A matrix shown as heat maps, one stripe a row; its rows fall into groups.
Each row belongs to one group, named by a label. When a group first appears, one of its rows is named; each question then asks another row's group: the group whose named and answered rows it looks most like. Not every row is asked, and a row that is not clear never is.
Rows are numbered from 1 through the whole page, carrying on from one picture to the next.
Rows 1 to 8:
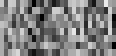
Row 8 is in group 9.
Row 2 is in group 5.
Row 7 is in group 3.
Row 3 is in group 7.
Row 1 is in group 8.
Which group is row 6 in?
8
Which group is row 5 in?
5
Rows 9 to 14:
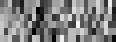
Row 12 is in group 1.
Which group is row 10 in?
7
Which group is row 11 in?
9
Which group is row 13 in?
8
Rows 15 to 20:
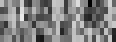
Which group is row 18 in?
8
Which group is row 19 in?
3
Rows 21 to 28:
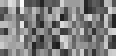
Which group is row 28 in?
8
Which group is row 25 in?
8
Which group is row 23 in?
3
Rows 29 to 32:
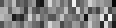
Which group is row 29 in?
3
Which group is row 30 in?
1
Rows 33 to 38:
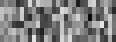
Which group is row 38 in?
9
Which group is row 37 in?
9
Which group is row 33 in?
3
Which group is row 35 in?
5
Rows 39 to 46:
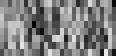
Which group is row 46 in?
3
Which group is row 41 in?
9
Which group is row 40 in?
9
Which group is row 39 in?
3
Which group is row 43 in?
9
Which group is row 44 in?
5
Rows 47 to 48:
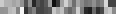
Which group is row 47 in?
1
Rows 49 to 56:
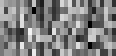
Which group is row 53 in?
7
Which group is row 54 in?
3
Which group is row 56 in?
9
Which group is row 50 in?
8
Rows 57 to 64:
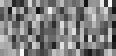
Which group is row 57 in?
7
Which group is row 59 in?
3
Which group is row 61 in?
5
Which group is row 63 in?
5
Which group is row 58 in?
3
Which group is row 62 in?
7
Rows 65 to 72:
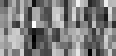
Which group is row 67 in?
5
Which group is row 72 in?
5
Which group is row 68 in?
5
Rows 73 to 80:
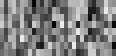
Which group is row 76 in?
5
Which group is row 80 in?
3
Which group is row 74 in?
8
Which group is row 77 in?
8
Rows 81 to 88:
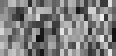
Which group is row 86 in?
7
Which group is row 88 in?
9
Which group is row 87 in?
1
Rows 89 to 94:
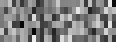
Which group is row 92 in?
7
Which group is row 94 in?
9
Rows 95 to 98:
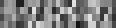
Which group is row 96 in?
9
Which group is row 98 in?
3
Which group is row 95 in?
3
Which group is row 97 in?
3
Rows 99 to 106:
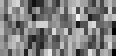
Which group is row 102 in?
3
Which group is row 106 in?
3
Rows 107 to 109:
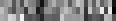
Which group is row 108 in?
7
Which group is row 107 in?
7
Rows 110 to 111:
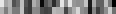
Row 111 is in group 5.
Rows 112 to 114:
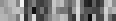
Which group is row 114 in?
1
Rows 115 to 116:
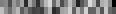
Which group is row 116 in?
9
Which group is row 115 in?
3
